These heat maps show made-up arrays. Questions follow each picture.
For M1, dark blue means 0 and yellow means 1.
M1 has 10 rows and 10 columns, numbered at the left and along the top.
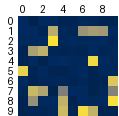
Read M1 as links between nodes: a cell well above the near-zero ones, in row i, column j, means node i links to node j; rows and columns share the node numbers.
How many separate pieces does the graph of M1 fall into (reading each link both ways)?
2
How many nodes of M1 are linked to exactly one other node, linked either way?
2
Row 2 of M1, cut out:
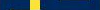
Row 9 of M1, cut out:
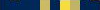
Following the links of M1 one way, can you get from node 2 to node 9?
yes
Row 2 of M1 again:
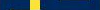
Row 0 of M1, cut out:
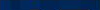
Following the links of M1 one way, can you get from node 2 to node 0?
no
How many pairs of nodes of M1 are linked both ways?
7
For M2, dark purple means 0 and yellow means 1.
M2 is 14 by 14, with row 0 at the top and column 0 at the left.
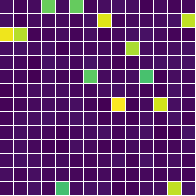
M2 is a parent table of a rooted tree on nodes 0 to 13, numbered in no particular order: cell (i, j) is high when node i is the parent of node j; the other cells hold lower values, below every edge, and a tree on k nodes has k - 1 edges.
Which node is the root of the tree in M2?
2
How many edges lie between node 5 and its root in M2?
2
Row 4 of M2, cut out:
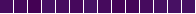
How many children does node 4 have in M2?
0
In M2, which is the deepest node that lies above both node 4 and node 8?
1
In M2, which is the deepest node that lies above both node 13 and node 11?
1
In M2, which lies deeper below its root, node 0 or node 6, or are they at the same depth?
node 6
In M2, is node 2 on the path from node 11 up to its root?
yes
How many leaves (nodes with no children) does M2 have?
7
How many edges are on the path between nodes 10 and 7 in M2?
5
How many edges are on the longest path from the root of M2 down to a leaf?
3
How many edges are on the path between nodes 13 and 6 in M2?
5
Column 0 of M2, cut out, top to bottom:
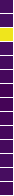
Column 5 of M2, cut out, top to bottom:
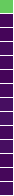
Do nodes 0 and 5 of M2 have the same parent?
no
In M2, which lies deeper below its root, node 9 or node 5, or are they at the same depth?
node 9
